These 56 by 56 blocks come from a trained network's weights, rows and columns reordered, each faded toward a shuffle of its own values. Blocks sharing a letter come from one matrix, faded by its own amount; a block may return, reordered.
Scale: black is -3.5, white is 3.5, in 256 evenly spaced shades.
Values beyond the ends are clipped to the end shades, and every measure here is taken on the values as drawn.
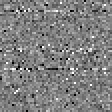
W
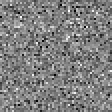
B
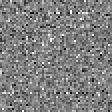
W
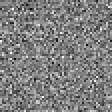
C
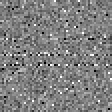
W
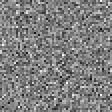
C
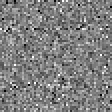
W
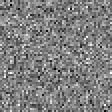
C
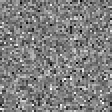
B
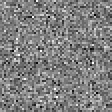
C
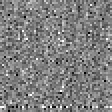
W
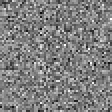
C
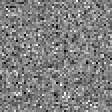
B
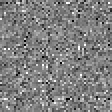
W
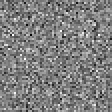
C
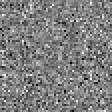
B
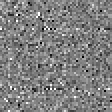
W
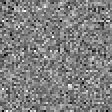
C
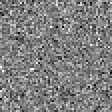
C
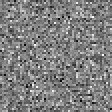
B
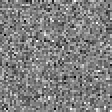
C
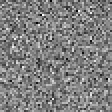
C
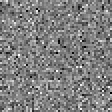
B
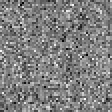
B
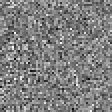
C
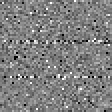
W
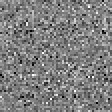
B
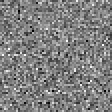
C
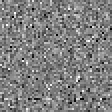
W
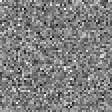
C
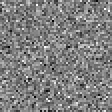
C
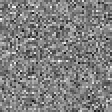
C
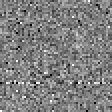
W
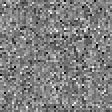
B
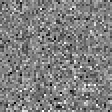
B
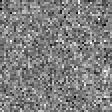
B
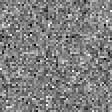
C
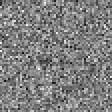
C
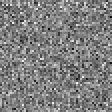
C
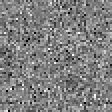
B
